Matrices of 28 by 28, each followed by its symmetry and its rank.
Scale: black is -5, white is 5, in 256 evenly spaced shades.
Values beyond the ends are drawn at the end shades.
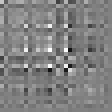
symmetric, rank two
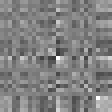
symmetric, rank three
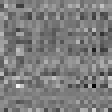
neither, rank three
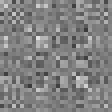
symmetric, rank three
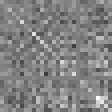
symmetric, rank five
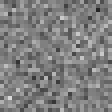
antisymmetric, full rank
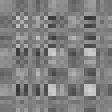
symmetric, rank two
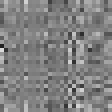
neither, rank three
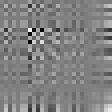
symmetric, rank two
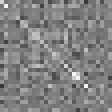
symmetric, rank five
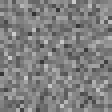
antisymmetric, full rank
